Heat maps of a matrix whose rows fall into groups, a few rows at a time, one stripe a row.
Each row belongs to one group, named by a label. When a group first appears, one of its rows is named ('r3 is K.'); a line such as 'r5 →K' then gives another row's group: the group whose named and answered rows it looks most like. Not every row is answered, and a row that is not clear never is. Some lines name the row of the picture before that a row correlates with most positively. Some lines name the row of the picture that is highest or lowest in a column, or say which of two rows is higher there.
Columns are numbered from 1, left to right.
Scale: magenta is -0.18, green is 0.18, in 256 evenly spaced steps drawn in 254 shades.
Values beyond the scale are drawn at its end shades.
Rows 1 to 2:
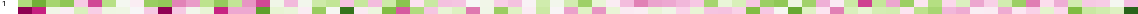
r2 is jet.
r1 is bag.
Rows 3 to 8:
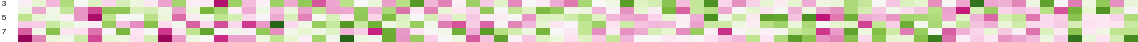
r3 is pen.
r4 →jet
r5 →bag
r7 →jet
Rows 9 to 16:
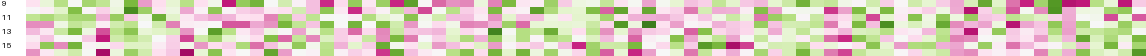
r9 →pen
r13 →jet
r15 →pen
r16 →jet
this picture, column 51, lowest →15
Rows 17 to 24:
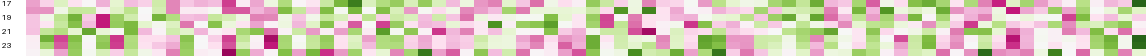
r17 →bag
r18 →jet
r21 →pen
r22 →pen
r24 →pen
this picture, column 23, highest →17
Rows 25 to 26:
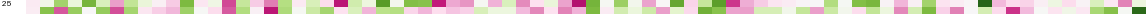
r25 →pen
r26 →pen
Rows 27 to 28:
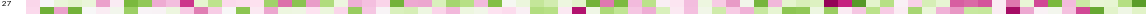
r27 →jet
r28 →pen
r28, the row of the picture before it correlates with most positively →26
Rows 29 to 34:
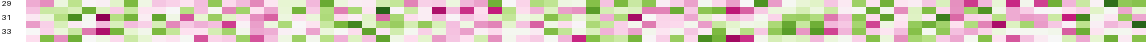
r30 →pen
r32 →bag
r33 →bag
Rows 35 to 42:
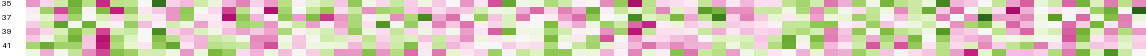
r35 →jet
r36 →pen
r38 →pen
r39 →jet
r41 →bag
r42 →jet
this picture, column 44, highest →37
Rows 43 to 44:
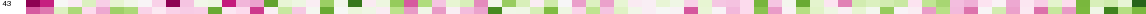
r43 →jet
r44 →jet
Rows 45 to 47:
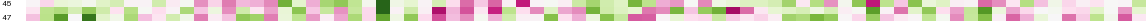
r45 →bag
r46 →pen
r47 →pen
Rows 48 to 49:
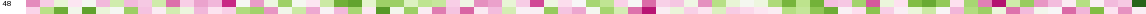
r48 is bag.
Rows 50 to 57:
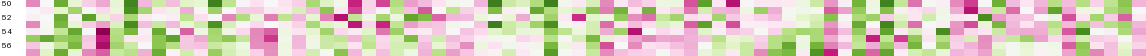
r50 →jet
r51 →jet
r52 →pen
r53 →jet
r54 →jet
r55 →bag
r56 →bag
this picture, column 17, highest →52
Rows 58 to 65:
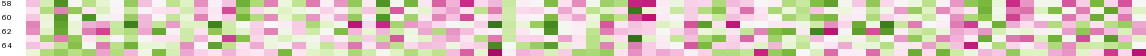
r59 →pen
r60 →pen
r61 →jet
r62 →bag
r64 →jet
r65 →bag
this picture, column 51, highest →65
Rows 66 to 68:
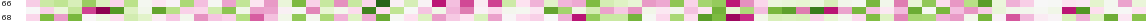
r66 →pen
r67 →bag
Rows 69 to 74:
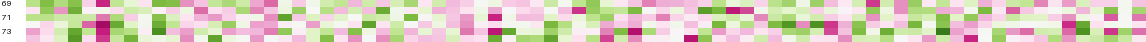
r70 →pen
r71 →bag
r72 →bag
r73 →jet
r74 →jet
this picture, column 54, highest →72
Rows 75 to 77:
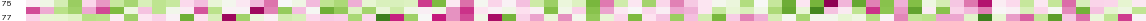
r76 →bag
